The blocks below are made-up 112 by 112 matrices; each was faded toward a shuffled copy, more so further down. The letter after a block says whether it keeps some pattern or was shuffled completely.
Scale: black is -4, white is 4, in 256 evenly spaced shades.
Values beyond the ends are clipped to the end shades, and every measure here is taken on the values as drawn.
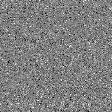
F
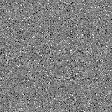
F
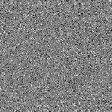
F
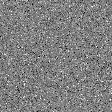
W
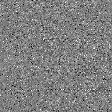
F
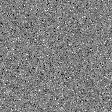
W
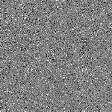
F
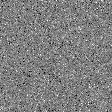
W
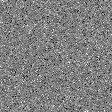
W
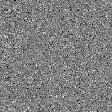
F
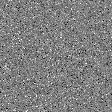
W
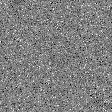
W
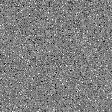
F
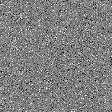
F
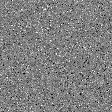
W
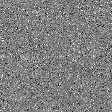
F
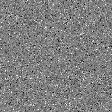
F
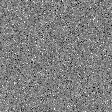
W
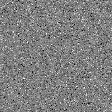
F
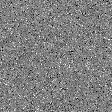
W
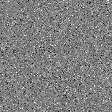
F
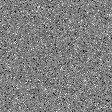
W
